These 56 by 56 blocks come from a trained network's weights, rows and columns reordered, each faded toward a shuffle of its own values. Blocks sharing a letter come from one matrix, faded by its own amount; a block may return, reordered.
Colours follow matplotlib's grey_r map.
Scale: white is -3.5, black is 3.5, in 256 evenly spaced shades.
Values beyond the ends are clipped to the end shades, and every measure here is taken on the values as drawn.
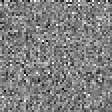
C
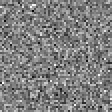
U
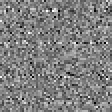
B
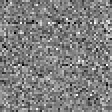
C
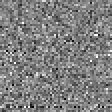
C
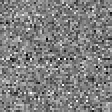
C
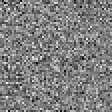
U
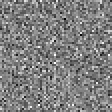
U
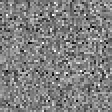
B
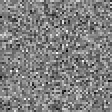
U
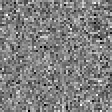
C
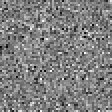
B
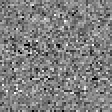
B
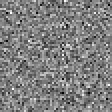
U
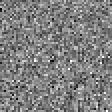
C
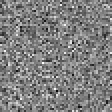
U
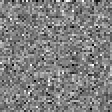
C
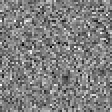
C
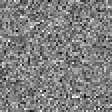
C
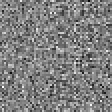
U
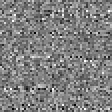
B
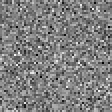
C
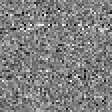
B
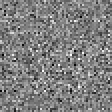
B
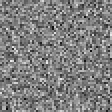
U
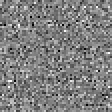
B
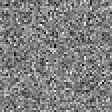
U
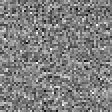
U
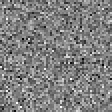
C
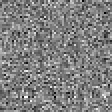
C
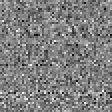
B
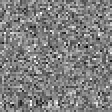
C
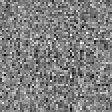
C
